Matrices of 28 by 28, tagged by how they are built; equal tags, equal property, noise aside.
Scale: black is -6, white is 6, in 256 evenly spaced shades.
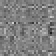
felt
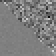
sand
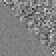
sand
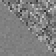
sand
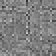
felt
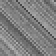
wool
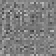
felt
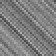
wool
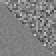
sand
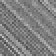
wool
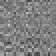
felt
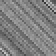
wool
